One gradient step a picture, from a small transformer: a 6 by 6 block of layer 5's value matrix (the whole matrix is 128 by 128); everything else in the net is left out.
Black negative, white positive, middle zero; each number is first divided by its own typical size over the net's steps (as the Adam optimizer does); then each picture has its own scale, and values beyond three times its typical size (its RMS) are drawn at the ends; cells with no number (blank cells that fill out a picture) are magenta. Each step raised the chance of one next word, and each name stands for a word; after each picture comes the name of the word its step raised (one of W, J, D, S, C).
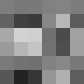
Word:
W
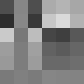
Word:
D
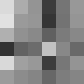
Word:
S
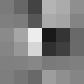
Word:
W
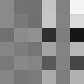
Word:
D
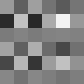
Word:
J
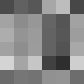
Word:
D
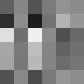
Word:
W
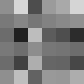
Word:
D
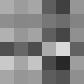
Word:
S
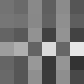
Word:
S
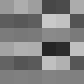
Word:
J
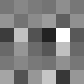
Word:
W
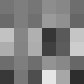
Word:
W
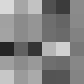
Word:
S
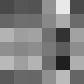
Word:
D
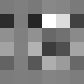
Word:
J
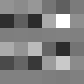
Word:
J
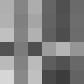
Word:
S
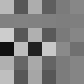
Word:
S
